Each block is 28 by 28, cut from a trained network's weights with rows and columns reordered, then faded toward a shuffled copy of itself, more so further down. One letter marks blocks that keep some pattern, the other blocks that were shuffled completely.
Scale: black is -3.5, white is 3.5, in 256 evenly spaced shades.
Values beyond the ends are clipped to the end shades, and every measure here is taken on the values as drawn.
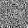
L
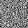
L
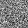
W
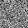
W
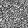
L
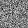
W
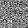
L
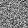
W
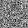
L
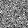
W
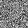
W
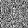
L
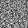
L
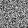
W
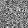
L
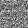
L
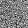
W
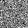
W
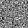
L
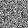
W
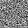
W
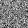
W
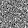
W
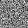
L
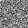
W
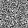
W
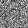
W
